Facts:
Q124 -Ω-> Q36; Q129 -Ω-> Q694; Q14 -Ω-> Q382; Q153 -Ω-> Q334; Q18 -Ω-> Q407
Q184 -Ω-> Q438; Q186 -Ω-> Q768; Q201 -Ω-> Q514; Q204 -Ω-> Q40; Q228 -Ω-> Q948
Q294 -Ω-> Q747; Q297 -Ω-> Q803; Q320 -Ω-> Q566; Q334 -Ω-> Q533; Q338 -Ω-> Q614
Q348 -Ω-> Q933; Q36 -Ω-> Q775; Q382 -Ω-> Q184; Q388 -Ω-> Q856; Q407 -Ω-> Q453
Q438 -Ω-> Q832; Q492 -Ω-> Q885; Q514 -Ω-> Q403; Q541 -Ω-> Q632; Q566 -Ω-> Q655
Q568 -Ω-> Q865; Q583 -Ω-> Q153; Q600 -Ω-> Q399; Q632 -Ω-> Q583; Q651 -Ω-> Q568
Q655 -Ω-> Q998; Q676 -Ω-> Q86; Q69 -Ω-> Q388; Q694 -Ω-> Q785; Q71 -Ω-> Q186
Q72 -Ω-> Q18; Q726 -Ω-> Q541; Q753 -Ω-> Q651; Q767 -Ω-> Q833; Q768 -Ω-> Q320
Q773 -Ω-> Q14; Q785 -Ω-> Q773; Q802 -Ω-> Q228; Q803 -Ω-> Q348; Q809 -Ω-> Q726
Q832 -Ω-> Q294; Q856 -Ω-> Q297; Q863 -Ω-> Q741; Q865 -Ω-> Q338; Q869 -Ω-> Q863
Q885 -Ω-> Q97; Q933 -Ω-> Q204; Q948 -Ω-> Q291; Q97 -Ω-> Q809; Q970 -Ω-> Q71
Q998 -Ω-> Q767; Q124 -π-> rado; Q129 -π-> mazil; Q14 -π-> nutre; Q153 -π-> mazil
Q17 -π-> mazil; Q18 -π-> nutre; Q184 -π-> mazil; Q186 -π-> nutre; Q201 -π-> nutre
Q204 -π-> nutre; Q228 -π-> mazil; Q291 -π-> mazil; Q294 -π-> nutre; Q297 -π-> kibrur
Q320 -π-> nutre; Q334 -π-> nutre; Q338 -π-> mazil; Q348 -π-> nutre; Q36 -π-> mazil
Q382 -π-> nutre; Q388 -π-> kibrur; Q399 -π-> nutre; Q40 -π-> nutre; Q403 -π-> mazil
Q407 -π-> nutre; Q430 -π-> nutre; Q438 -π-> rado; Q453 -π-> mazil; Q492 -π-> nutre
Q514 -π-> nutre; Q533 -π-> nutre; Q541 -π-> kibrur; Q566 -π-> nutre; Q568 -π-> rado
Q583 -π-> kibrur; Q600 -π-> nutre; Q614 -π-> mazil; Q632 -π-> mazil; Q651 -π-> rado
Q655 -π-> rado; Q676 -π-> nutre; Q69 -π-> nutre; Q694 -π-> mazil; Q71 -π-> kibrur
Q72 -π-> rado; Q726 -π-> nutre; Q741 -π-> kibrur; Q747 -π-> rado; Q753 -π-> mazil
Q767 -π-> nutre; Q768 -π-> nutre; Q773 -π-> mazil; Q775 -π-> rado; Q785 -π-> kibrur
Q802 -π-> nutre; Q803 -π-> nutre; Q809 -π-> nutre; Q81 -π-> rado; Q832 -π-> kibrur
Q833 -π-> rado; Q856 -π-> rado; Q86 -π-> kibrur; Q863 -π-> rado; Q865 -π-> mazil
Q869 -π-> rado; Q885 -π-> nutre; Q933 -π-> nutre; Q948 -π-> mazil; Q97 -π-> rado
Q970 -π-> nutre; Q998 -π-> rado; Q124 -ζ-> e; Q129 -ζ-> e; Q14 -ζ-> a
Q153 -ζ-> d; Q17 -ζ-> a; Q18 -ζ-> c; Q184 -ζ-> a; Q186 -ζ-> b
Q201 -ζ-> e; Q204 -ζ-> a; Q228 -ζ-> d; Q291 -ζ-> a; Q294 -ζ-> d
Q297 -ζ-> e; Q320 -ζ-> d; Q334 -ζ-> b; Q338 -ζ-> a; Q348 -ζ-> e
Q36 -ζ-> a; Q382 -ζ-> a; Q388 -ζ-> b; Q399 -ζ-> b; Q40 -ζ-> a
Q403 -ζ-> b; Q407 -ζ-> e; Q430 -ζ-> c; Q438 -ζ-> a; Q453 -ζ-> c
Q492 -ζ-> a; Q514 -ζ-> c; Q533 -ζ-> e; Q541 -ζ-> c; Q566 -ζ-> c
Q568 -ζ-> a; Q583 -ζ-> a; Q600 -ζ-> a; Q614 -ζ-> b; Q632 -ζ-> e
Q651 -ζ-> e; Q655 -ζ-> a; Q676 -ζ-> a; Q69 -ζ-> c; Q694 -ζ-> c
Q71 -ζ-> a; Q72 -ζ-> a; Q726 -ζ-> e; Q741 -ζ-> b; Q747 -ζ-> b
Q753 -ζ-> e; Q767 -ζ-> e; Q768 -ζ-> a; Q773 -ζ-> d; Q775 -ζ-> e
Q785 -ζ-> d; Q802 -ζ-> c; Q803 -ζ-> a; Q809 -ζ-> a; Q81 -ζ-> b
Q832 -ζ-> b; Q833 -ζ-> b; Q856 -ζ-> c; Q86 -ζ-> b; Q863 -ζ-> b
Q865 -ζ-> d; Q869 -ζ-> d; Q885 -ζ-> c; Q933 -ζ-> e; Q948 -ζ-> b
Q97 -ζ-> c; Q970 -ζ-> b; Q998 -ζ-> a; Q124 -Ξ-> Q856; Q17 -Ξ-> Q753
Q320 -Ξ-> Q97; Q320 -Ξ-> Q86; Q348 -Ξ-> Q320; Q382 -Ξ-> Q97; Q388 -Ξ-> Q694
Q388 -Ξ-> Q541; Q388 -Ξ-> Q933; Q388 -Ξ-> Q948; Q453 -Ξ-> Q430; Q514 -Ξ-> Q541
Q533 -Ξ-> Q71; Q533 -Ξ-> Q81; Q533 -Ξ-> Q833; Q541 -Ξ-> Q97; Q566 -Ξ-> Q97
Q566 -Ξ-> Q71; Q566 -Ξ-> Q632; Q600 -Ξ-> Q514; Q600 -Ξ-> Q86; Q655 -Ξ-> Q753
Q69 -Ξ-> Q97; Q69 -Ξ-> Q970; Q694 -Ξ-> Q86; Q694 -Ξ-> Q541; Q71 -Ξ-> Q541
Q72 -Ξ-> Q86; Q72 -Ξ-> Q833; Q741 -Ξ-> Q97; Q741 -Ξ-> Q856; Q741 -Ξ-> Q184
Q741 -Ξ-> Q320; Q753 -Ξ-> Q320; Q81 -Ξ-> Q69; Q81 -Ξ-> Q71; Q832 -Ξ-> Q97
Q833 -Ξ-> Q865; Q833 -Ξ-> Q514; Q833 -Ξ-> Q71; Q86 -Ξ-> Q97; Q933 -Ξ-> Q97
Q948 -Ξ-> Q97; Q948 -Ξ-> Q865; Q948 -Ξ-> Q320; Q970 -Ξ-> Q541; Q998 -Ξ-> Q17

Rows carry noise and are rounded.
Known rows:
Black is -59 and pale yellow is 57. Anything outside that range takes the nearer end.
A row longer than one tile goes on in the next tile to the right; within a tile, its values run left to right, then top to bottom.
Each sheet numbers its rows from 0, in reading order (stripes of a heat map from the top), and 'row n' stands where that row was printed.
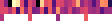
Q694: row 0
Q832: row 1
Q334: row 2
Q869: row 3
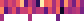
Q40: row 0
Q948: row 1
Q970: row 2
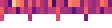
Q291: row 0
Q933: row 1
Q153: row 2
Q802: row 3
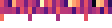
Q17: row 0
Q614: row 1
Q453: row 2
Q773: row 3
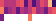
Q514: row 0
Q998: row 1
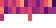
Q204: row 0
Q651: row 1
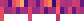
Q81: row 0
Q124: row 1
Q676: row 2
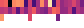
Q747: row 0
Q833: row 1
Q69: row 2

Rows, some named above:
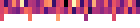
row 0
Q833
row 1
Q568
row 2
Q438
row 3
Q768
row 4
Q14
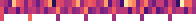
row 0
Q36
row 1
Q775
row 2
Q334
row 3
Q533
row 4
Q453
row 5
Q726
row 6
Q948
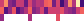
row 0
Q726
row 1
Q803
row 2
Q833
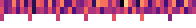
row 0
Q297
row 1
Q71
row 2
Q492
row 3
Q632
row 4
Q129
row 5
Q294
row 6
Q885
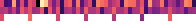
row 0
Q388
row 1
Q184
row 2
Q71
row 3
Q632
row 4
Q632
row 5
Q320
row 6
Q869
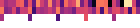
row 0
Q803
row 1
Q186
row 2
Q566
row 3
Q785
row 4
Q694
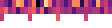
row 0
Q856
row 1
Q97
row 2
Q869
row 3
Q753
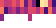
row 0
Q399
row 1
Q694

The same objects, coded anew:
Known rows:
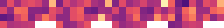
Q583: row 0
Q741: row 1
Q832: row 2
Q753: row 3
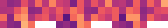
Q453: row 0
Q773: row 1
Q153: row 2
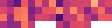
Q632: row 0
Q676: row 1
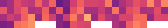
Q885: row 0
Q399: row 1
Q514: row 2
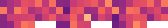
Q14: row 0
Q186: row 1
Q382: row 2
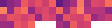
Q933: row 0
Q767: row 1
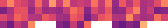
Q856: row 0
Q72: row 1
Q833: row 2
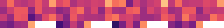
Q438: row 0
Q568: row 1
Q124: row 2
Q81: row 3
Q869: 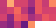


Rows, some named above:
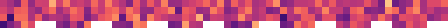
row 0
Q865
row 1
Q72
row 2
Q773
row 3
Q970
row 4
Q833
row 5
Q492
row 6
Q71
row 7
Q767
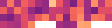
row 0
Q785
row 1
Q694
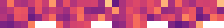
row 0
Q438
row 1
Q541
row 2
Q294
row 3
Q747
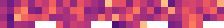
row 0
Q948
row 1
Q297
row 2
Q775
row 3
Q294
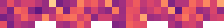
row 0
Q388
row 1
Q533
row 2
Q320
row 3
Q334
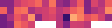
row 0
Q768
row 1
Q228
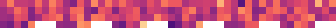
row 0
Q72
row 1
Q694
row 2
Q97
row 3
Q568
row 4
Q129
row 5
Q69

